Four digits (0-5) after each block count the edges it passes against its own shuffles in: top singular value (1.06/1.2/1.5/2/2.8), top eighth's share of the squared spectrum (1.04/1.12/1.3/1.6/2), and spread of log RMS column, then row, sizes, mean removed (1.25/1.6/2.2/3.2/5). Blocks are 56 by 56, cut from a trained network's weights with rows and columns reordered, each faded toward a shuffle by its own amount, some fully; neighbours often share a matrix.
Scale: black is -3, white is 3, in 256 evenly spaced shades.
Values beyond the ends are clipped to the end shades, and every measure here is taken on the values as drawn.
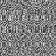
4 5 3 1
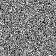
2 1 0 0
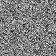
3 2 0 0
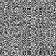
4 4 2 1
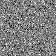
1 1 0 0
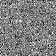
2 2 0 0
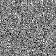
2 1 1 0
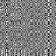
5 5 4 1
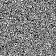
0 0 0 0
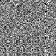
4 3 2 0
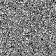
2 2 1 0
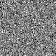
3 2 0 0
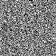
2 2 0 0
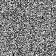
0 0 0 0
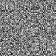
4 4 1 1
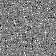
1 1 0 0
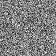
1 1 0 0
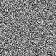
3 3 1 0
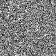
2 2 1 0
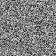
2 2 0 0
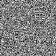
3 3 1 1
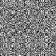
4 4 2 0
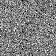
0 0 0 0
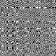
4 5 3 3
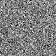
3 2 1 0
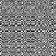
5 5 2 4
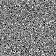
2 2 0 1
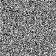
1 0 0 0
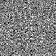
3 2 0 1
